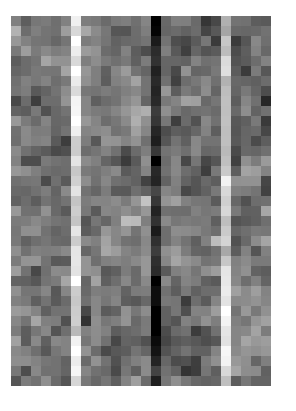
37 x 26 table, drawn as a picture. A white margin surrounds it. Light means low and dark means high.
Slope: none. Average level on the scale: 50%. Ninth with the highest average: bottom middle. Grain: streaks running down. Odd lines: columns 7, 15 and 22.
